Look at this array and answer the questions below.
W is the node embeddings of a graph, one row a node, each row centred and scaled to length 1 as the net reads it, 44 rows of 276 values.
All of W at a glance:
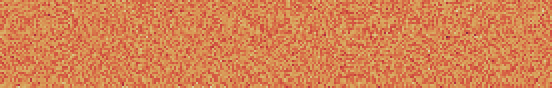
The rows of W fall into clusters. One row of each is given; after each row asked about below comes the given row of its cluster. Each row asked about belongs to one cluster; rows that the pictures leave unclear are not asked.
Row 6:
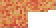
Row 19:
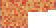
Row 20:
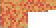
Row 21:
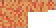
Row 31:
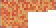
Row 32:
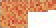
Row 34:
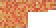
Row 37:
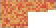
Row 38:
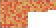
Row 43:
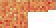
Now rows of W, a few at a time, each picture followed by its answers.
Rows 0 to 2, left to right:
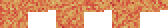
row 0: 20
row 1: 6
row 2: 38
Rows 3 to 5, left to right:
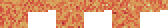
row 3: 20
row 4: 43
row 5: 38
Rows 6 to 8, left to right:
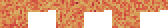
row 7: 38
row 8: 31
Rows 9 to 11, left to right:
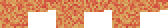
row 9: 37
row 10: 32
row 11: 37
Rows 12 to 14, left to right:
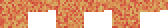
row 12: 20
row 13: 21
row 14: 31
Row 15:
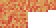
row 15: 43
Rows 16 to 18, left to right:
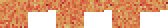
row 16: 43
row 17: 32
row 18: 6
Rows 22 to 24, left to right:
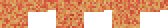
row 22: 37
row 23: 19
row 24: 32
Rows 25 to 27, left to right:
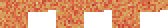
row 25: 34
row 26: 32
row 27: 6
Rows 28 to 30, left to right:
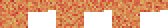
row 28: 20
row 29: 37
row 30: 19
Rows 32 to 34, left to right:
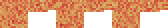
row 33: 34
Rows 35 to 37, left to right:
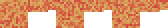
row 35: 43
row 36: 31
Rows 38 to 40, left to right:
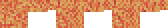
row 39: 21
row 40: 21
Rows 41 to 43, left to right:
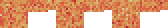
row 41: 20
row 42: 43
